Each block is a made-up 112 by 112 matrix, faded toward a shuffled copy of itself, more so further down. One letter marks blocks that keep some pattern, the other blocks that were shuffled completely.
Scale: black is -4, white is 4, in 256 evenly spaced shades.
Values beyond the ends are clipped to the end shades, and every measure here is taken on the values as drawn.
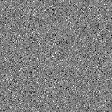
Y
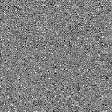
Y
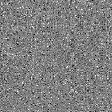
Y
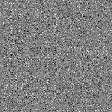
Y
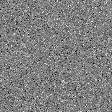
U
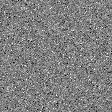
U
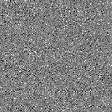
Y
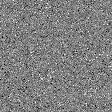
U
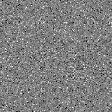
Y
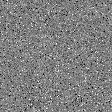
U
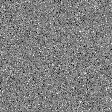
U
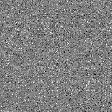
Y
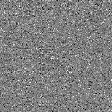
Y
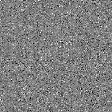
Y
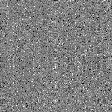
Y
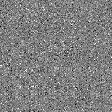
Y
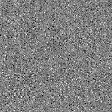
Y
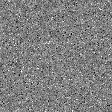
U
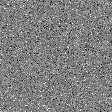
U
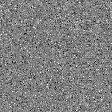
Y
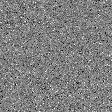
U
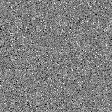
Y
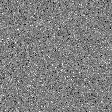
U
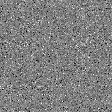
Y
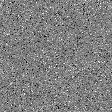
U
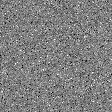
U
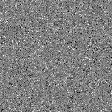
Y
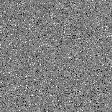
Y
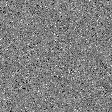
U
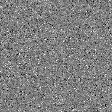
Y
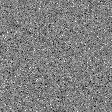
U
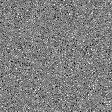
Y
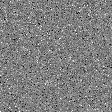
U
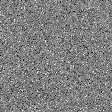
U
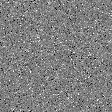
U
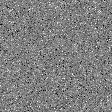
U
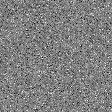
Y
